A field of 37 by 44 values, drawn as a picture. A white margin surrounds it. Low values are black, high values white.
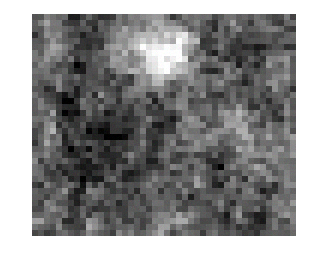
Average level on the scale: 40%. Ninth with the highest average: top middle. Grain: blotchy. Bumps: one, in the top middle. Ninth with the lowest average: middle left.
